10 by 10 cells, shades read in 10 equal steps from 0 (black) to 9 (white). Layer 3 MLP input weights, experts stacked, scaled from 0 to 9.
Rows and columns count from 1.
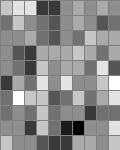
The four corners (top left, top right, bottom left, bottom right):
7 5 7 7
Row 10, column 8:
6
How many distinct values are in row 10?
5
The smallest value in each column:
2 3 2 2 2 1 0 2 3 3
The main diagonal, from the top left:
7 7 6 6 5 8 7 2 5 7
